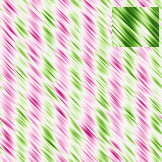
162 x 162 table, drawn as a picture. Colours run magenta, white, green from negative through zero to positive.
An odd patch, higher than its surroundings, sits in the top right. Stripes running up and down repeat 6 times from left to right. The top right is the ninth with the highest average.
